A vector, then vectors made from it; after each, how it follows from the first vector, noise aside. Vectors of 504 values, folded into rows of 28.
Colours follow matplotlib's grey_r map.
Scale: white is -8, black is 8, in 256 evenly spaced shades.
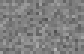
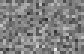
scaled up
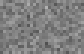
wrapped around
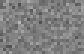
wrapped around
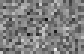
scaled up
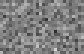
scaled up
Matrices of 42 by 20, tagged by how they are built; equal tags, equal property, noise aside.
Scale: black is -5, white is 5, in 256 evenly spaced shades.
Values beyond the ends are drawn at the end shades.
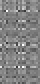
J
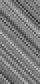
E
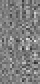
J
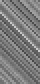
E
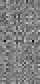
J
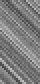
E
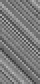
E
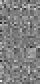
J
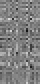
J
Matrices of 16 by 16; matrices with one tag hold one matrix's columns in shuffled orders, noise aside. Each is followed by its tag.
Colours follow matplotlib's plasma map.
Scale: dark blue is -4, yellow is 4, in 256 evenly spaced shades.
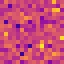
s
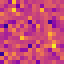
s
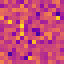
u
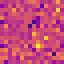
s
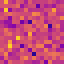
s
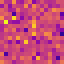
u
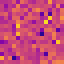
u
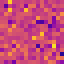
s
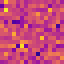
s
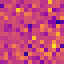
s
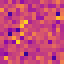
u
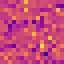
s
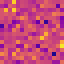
s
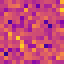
s
